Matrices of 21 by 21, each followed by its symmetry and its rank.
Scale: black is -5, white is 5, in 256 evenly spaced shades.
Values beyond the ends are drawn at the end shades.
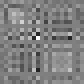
symmetric, rank two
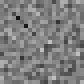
symmetric, full rank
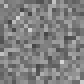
symmetric, full rank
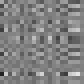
neither, rank two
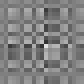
symmetric, rank one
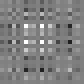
symmetric, rank one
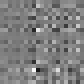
neither, rank two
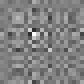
symmetric, rank two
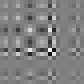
symmetric, rank one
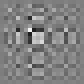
symmetric, rank two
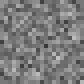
symmetric, full rank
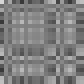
symmetric, rank one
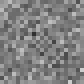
symmetric, full rank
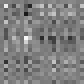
neither, rank two
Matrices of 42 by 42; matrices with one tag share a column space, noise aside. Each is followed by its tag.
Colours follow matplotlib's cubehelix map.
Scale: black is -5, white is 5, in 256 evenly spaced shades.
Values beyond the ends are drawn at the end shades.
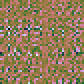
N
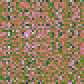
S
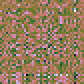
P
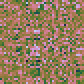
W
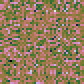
W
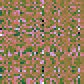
N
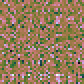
P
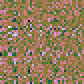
N
